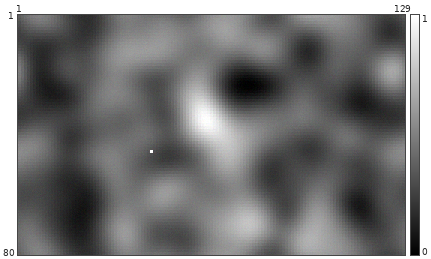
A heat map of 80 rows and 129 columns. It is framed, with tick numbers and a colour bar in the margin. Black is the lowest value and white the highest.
There is no overall slope. The field is smooth, with broad soft blobs. No single row or column stands out from its neighbours. A single lone cell is far higher than the cells round it. On average the colour sits 40% of the way up the scale. Values change most from cell to cell in the centre.
